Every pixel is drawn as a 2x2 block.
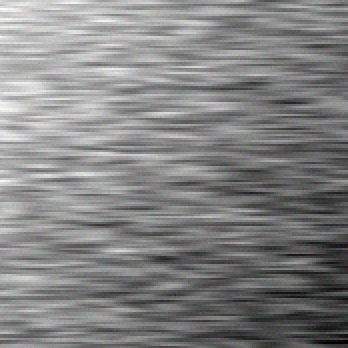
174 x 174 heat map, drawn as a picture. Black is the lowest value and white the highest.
Histogram: bell-shaped. Ninth with the lowest average: bottom right. Ninth with the highest average: top left. Slope: up to the top left.
